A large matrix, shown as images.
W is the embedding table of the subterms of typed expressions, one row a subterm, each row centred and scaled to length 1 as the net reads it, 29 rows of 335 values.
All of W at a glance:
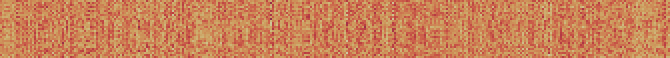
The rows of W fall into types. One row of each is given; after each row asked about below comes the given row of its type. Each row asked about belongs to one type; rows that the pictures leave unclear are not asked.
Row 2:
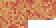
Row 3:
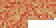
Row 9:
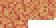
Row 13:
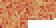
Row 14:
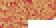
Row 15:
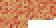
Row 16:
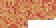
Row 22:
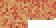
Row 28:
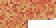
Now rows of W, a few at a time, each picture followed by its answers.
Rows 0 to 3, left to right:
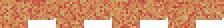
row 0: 22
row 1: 9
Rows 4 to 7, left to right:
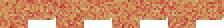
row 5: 3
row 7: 15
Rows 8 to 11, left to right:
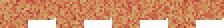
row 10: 16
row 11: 16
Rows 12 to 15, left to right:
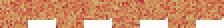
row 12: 28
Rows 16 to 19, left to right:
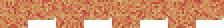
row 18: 15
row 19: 2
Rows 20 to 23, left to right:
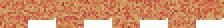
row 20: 2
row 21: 14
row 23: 28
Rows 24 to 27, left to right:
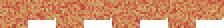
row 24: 16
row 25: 9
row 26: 2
